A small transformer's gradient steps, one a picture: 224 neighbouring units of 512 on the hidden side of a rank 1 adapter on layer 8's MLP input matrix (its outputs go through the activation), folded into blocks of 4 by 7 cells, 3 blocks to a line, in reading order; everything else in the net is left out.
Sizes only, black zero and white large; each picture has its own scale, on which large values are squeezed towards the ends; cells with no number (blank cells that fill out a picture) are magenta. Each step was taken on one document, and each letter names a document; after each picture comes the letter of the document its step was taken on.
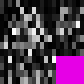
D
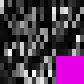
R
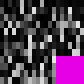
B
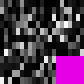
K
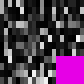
R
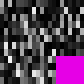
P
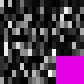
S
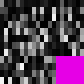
K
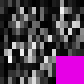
D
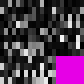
R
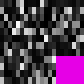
B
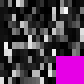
P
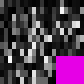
D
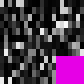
K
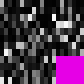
K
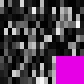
B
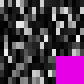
P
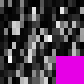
D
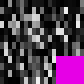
D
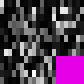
R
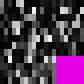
D
